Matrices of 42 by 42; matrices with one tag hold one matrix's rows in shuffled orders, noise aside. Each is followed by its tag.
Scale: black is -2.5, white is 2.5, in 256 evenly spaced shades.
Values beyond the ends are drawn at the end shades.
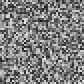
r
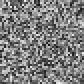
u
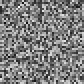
r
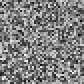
u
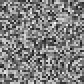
u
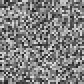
r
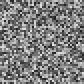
u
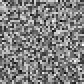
u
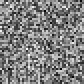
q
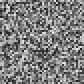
r
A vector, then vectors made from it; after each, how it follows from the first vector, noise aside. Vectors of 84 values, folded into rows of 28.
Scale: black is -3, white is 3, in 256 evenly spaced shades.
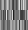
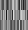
negated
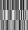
sign-scrambled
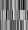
negated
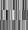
sign-scrambled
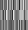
sign-scrambled
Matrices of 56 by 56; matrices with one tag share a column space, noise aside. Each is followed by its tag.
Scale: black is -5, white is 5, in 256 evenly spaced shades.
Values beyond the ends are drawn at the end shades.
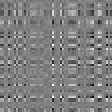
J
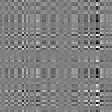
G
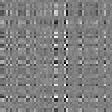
J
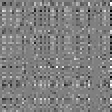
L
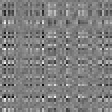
J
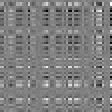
L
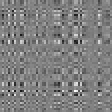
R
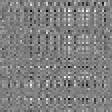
L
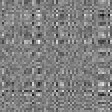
R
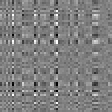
R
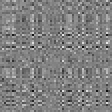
G
